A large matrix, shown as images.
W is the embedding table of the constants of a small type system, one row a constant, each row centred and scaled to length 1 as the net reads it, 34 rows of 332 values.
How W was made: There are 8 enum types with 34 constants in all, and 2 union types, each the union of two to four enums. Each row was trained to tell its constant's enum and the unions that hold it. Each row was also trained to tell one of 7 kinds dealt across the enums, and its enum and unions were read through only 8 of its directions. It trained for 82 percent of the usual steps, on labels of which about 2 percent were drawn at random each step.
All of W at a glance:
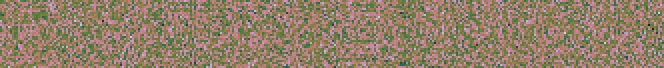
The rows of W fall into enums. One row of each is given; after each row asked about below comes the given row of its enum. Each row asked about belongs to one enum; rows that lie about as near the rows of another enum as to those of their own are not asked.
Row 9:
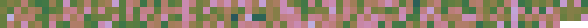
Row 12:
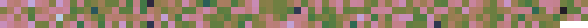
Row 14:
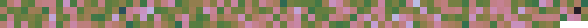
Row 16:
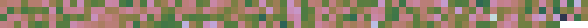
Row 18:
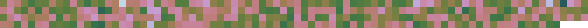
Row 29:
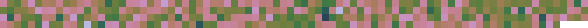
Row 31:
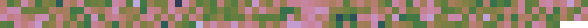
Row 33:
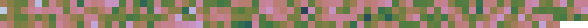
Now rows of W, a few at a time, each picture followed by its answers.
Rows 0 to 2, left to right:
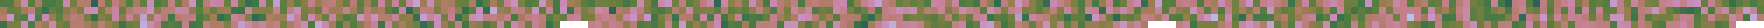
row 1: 18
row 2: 29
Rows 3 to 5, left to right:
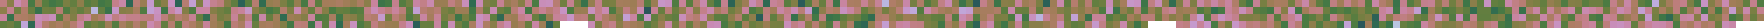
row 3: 31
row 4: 16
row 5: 12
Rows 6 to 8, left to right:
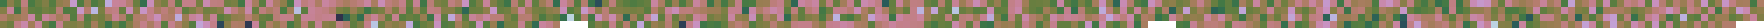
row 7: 9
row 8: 31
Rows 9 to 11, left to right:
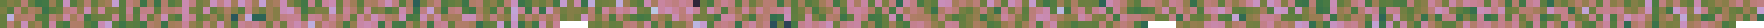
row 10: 33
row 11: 33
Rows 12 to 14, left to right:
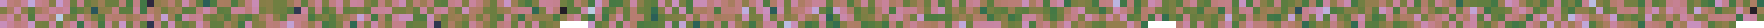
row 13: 18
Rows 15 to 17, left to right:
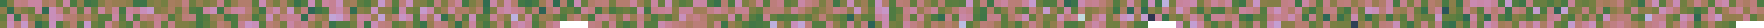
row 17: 16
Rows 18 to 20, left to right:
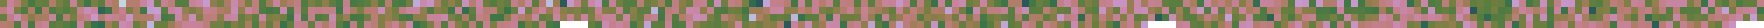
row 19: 9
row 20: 29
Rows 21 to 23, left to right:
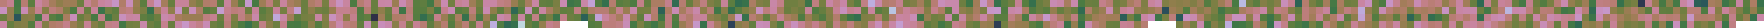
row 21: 29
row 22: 9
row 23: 9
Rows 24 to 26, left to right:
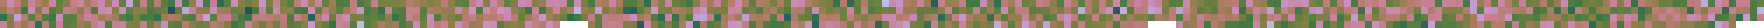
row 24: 33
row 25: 31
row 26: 18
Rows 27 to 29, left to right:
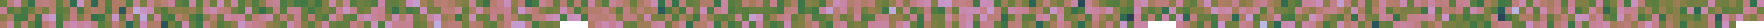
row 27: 14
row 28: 12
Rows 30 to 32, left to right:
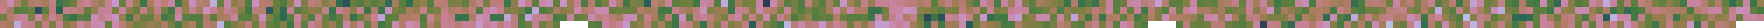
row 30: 16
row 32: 18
